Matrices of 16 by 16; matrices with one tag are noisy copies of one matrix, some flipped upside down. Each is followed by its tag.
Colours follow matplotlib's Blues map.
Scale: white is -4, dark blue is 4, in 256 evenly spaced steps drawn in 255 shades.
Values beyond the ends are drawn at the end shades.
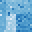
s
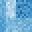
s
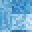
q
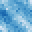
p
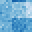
q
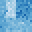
s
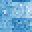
q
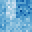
s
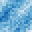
p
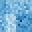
s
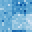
q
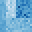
s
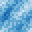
p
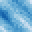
p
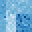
s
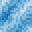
p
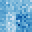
s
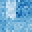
s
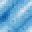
p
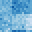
q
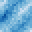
p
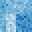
s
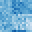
q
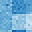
q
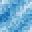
p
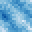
p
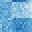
q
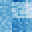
q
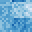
q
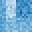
s
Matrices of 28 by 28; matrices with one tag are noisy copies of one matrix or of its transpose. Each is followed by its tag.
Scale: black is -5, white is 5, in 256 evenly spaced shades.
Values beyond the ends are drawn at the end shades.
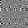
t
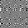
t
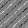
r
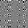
t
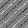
r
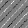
r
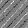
r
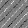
r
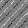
r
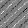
r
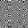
t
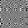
t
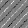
r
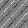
r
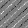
r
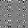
t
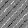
r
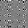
t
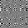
t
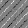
r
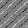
r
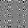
t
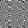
t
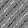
r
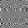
t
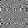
t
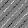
r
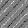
r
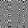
t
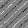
r
